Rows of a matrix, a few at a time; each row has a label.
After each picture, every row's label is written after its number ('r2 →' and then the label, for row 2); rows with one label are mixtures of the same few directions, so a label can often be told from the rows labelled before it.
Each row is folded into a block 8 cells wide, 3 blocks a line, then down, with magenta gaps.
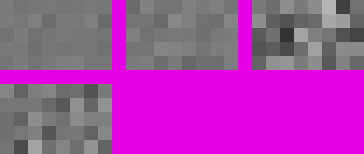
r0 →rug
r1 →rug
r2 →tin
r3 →rug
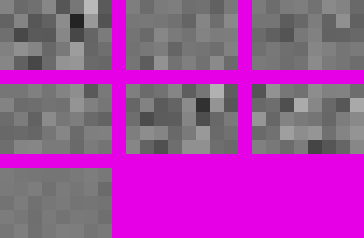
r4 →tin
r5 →rug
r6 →tin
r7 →tin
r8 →tin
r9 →rug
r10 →rug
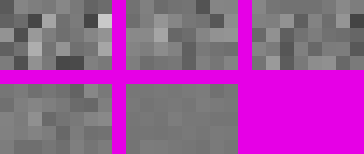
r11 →rug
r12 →tin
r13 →rug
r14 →tin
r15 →tin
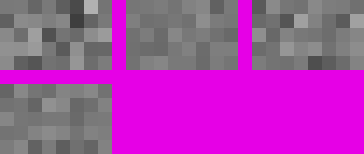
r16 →tin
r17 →tin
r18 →rug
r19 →rug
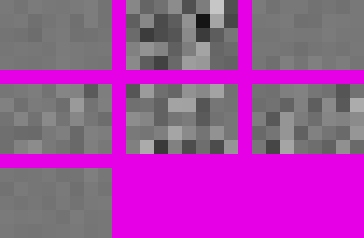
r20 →tin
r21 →tin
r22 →rug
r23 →tin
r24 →rug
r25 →rug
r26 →tin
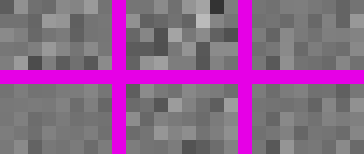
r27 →rug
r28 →tin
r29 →rug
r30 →rug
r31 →rug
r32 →rug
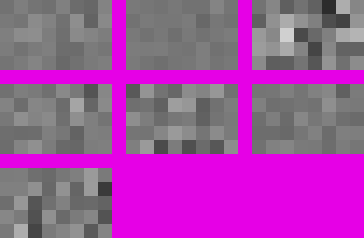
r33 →tin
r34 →tin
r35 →tin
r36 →tin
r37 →rug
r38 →tin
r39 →rug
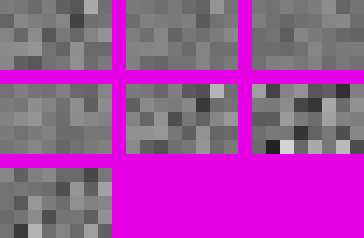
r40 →tin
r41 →tin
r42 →tin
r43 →tin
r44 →tin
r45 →rug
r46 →rug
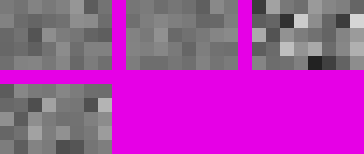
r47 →tin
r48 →tin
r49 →rug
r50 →rug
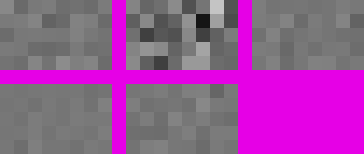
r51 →rug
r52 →tin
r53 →rug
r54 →rug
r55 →tin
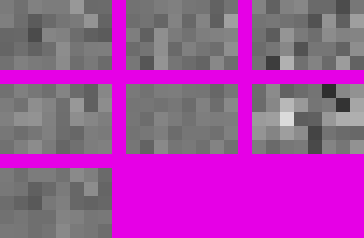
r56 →tin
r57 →rug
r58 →rug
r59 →tin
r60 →rug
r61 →tin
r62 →tin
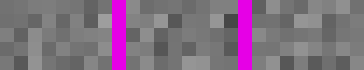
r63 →rug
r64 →rug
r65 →rug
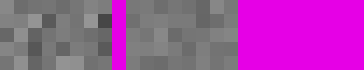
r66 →rug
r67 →tin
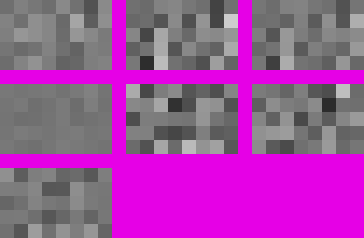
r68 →tin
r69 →rug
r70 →rug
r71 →tin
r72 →rug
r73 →tin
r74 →rug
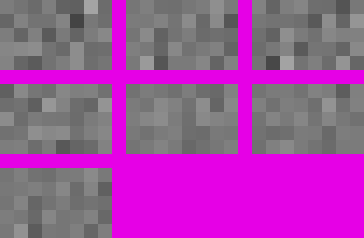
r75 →tin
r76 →rug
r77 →rug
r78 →rug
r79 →tin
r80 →tin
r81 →rug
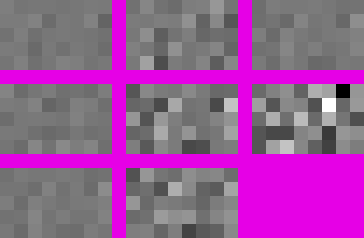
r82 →rug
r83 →rug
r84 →rug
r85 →rug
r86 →rug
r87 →tin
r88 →rug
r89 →rug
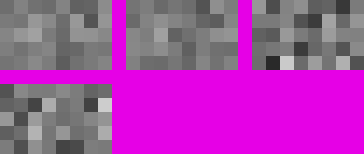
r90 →tin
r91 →tin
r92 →rug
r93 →rug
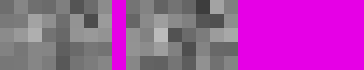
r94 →tin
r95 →tin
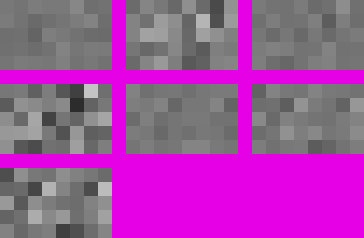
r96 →tin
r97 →tin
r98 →tin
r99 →tin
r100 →rug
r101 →rug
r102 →rug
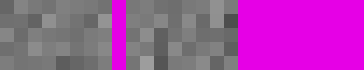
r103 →rug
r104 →rug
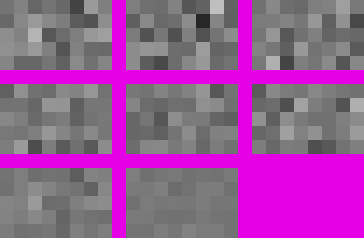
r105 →tin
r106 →tin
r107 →rug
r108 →rug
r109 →tin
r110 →rug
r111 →tin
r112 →rug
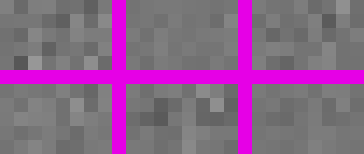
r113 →rug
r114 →rug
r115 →tin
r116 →tin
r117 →tin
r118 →tin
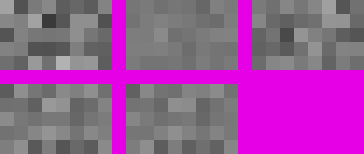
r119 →rug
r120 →tin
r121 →tin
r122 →rug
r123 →rug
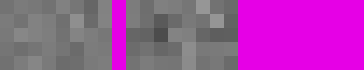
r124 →tin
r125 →tin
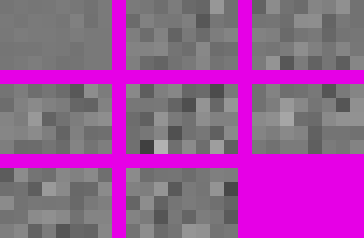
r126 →tin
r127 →tin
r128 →rug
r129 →tin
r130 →rug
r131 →tin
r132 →rug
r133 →rug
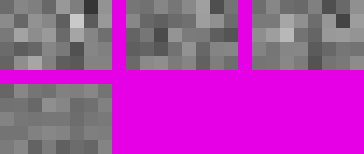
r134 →tin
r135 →tin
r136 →tin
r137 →rug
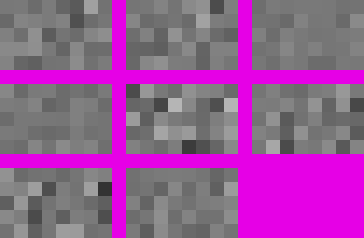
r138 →tin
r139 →tin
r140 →rug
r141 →rug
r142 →rug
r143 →rug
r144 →rug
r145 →rug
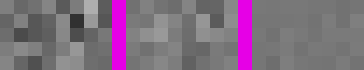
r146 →tin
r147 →tin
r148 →rug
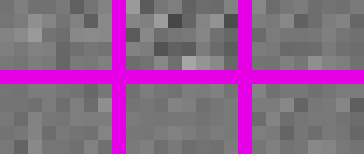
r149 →tin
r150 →rug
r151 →rug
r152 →rug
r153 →rug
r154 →rug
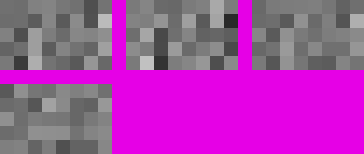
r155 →rug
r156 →rug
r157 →rug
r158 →rug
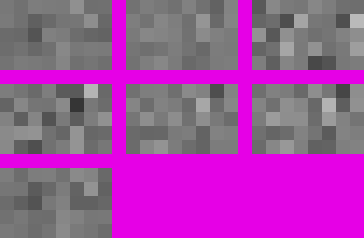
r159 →tin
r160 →tin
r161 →rug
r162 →tin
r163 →tin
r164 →tin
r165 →tin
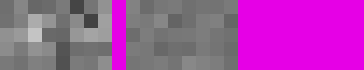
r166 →tin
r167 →rug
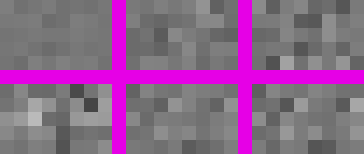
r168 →rug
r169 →tin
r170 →rug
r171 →tin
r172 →rug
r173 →rug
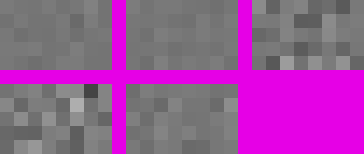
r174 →tin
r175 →rug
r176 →rug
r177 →tin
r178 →rug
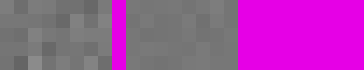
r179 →rug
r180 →tin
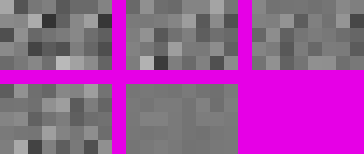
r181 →rug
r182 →rug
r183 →rug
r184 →rug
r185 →tin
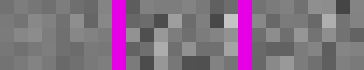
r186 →tin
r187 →rug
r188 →tin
